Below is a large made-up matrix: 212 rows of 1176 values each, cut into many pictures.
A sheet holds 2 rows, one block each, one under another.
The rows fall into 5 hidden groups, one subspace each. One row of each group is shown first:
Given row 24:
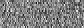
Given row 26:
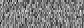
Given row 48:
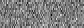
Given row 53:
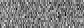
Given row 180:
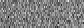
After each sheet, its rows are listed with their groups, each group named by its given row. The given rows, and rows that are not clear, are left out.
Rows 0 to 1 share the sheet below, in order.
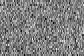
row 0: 26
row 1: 48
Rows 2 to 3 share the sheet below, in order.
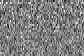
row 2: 26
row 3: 53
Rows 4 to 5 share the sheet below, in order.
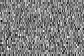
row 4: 180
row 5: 24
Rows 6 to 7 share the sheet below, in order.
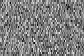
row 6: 26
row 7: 48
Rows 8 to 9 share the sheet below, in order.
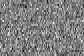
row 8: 26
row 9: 26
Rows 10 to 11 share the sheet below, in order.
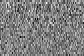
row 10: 26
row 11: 26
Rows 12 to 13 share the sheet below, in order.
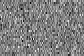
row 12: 53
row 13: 48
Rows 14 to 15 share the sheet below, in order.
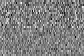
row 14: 48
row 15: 53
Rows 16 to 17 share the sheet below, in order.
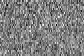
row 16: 48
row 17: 53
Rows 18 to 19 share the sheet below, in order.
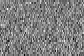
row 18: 53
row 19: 48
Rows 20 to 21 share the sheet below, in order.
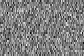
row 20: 26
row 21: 26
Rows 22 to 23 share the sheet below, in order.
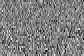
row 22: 53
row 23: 24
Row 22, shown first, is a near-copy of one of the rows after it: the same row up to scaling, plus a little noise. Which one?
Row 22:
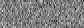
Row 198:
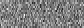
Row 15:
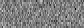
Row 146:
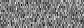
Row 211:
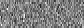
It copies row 15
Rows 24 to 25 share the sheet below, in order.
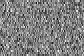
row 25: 180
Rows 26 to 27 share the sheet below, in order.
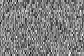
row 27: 48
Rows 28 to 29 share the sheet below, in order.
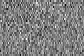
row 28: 53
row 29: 26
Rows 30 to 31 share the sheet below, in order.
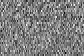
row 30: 48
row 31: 180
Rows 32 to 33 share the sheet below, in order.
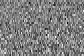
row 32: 53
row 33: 53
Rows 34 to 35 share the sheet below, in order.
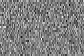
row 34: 24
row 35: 53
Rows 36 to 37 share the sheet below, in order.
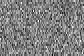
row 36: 48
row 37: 24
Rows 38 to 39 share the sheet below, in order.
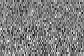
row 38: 26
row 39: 48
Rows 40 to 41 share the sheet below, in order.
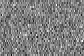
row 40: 180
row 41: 26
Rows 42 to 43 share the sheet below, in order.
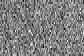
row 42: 24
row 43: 53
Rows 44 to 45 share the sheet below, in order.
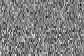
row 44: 24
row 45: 48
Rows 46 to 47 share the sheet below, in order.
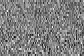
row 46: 24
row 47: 180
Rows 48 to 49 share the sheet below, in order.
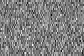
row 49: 24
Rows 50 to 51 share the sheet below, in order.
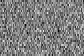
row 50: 24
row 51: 24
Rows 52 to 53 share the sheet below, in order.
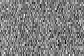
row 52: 53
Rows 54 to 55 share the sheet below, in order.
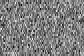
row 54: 53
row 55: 48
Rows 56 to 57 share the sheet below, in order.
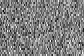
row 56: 48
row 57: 24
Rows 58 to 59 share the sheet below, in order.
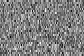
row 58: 48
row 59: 53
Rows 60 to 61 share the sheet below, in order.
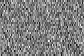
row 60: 180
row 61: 24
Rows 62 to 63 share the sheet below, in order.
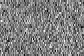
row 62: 180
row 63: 48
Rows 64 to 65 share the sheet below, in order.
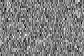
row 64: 24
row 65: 26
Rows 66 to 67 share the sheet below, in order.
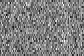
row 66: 48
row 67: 48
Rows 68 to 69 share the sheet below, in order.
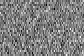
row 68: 26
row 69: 24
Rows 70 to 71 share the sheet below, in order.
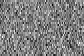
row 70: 180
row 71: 24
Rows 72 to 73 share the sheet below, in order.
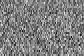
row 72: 48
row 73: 180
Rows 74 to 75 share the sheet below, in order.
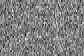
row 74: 26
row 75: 26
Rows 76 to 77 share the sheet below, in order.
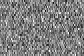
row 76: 180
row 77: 24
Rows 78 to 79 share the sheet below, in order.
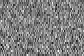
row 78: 180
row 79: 180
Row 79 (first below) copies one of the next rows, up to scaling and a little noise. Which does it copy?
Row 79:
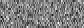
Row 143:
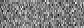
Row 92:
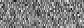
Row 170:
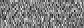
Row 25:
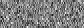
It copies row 25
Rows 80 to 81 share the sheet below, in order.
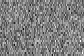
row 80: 26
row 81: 24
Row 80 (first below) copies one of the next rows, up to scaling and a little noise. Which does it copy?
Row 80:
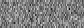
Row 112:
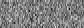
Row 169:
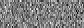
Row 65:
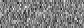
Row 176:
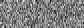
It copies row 112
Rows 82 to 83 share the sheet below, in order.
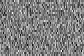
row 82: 26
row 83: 24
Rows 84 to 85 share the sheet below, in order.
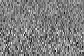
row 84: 48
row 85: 48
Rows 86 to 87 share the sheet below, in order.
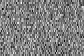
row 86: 48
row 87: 48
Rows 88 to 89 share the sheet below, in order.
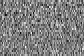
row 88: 26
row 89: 26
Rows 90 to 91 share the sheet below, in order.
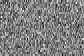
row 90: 180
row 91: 53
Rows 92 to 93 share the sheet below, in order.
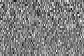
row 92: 180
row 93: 48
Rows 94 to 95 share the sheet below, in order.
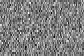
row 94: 53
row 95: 26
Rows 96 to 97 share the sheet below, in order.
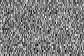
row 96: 48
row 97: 180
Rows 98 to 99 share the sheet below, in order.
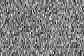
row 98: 48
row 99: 26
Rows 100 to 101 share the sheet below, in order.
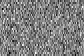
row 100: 48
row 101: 24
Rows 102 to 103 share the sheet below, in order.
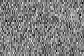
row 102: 53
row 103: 48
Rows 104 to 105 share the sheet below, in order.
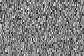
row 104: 53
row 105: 48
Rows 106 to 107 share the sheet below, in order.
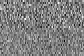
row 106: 24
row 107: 48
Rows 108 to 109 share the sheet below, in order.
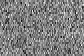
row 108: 48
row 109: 26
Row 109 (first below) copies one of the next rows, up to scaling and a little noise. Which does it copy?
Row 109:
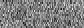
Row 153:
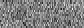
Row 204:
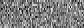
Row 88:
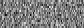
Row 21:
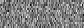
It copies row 153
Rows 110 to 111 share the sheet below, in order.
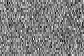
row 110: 24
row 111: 48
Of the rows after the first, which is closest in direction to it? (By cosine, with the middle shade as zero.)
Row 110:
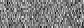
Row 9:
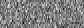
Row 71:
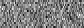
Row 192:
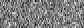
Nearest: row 71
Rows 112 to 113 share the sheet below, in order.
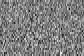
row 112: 26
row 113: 26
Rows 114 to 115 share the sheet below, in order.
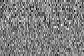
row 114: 180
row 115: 180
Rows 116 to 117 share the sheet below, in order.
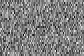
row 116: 180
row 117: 48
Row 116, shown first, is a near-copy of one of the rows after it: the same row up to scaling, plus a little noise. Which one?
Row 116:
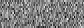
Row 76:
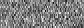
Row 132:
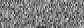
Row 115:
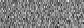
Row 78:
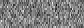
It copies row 132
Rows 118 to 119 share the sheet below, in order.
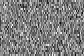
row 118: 26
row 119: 24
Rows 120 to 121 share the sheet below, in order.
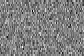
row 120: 48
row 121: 53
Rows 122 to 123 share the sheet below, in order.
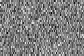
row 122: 53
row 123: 48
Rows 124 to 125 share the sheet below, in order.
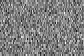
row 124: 48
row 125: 53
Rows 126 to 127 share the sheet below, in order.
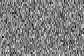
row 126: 24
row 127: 48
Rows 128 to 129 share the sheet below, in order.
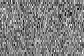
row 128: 53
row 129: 24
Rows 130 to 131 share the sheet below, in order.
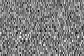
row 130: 24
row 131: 26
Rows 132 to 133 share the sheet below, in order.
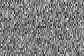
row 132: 180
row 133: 180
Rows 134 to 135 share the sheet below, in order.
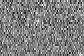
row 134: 26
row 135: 180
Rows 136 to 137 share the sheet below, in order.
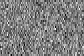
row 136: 53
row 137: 53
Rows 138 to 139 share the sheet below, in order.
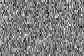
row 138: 180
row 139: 26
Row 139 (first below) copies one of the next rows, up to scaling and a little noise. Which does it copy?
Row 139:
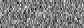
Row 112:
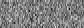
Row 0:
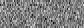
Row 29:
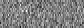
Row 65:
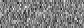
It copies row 65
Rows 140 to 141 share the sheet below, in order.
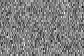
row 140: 48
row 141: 53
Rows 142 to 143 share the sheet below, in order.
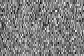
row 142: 53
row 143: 180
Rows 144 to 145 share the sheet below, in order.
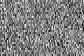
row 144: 24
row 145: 24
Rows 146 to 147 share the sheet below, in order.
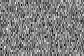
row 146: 53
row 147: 180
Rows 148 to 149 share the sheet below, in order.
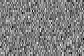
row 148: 48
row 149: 53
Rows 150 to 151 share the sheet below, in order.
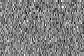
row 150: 26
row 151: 48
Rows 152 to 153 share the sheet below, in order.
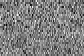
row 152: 26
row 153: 26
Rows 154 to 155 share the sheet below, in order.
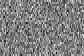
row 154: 53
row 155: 48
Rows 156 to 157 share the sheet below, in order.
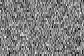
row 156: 24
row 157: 24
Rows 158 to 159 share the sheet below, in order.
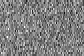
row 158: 48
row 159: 53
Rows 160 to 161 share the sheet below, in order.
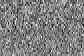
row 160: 53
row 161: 48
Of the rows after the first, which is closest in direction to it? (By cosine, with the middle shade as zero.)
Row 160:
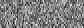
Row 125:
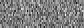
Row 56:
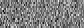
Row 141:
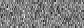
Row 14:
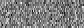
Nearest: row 125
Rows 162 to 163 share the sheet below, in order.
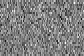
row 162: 53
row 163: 53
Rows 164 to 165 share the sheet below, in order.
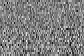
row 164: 24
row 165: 180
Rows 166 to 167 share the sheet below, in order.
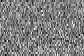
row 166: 48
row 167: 26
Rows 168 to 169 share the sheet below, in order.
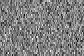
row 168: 53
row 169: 26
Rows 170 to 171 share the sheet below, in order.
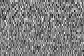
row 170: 180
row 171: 26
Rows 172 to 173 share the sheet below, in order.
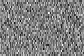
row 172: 24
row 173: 24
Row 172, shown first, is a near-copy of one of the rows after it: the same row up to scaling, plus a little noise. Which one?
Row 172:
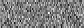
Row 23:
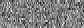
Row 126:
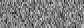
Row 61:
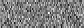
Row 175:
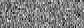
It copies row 61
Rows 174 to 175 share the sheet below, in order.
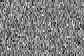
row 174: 48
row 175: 24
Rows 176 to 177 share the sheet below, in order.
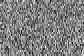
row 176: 26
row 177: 24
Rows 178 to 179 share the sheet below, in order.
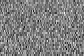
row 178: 48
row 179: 26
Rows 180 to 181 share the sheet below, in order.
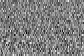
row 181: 48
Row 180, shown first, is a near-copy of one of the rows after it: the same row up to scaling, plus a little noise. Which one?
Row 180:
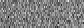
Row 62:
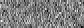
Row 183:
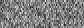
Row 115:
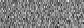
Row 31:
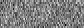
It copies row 115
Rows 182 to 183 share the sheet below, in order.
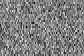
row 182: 53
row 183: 180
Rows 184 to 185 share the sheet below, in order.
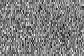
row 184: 48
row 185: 48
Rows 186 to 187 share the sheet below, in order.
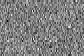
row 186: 48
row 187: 48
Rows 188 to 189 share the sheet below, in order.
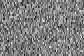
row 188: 26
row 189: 48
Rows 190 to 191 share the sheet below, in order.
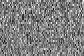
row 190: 48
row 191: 26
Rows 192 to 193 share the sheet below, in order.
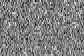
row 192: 24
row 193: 26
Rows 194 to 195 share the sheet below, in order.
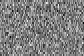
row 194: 26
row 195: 53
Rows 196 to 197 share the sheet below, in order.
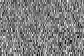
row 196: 180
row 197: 53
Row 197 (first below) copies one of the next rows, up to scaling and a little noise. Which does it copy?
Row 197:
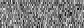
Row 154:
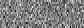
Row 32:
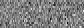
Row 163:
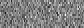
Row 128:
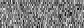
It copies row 128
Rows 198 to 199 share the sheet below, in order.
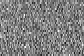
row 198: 53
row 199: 24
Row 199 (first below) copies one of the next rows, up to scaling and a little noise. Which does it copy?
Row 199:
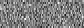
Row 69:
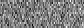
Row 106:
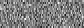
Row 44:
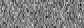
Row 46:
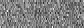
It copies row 106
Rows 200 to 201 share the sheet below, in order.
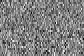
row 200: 48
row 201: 24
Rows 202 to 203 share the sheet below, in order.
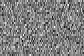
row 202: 24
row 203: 48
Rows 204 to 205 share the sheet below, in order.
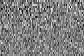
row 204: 26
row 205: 26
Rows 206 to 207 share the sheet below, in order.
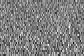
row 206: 48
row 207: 24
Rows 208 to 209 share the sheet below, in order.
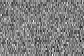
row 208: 180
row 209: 24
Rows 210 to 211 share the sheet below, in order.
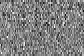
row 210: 24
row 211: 53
